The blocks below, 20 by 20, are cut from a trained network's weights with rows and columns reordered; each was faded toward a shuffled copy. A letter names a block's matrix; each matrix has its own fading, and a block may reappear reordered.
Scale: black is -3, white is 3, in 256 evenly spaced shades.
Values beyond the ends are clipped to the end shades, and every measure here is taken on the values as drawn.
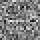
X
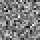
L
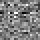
X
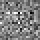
X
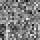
L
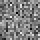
L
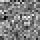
X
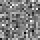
L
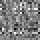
X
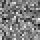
L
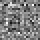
X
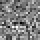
X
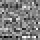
X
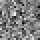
L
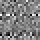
X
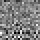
X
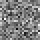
L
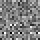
X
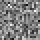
L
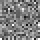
X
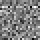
X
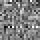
X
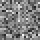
L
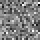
L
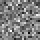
L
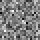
L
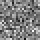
X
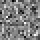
L
